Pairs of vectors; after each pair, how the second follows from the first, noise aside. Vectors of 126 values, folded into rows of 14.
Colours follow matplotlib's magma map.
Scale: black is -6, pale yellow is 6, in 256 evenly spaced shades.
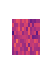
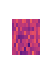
wrapped around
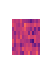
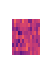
reversed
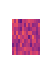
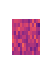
wrapped around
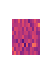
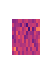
wrapped around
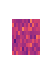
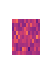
wrapped around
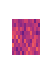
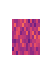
reversed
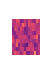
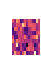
scaled up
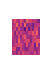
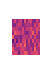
wrapped around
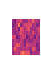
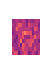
wrapped around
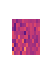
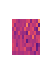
reversed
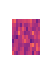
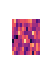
scaled up
